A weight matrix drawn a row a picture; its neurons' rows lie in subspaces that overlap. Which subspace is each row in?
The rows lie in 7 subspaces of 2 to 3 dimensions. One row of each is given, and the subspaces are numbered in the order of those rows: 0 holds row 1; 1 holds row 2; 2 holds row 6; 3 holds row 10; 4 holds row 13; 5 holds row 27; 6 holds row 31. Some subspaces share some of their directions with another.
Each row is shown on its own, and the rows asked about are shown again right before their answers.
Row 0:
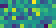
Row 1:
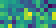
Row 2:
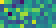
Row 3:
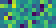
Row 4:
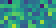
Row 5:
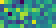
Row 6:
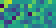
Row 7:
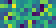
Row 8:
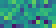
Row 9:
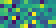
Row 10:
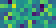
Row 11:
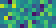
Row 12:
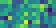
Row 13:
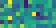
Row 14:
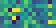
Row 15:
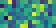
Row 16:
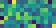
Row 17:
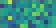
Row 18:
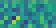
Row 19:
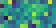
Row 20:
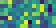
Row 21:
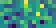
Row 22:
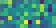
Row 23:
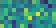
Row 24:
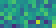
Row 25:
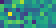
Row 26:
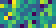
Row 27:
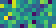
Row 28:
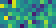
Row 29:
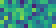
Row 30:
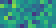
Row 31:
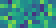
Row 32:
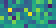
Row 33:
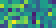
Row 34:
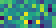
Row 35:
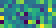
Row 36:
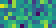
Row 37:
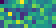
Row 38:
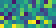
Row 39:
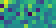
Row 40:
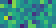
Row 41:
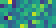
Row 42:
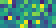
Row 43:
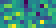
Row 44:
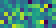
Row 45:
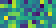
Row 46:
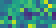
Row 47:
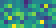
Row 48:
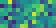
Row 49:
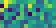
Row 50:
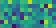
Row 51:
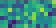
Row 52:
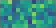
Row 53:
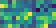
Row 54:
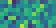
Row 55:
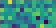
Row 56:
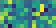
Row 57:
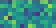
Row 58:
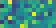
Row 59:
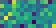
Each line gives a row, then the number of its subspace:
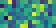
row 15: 1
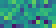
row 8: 5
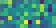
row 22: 6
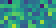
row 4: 4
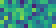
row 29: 1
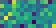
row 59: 5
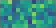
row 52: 0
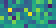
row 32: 2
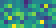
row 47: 4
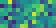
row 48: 6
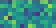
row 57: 0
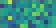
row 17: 5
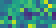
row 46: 0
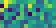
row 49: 2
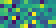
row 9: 2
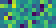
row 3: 3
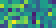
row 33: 6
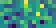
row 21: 4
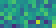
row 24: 5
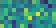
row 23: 0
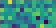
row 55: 5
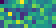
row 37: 1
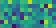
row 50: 4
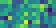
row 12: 5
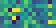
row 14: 2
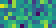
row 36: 0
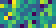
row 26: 5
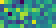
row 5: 1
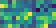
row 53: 0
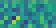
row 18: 2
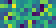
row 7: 3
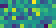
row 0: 0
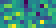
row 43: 4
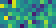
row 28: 0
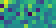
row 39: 2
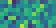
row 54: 2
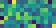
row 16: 6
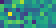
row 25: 1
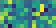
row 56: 3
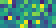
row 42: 6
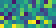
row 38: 5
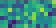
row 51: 6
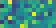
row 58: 4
